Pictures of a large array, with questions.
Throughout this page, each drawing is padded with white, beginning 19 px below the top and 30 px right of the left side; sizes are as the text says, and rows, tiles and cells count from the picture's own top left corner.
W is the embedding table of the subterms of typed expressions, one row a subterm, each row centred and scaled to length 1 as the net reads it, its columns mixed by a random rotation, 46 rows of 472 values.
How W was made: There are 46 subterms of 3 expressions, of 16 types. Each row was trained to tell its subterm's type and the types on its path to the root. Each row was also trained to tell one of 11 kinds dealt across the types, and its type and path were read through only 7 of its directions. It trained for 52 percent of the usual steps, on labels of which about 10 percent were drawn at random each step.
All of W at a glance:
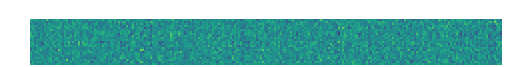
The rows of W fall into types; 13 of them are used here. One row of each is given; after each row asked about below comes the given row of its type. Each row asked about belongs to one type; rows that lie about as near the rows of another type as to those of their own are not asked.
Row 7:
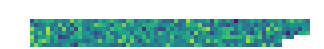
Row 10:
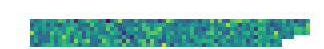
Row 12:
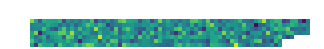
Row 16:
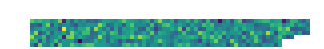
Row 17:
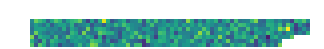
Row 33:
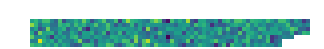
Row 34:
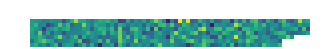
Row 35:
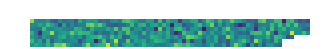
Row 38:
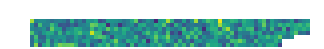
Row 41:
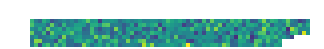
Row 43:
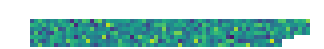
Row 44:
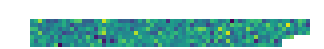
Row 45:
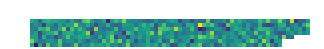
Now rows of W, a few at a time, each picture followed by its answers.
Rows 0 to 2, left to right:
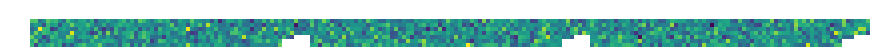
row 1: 41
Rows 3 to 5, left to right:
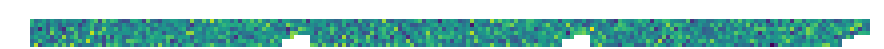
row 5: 34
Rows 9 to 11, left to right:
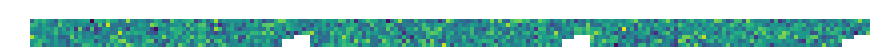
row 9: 33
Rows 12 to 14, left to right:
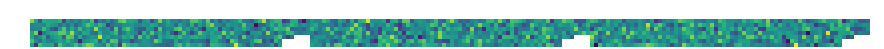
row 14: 12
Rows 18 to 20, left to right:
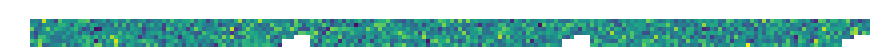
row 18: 33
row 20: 41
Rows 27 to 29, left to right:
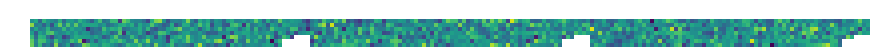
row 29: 34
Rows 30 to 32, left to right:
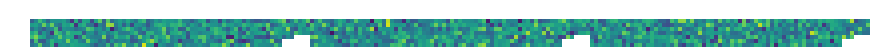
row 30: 43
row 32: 45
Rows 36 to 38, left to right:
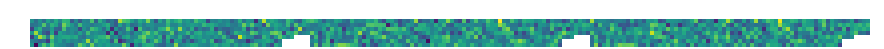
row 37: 38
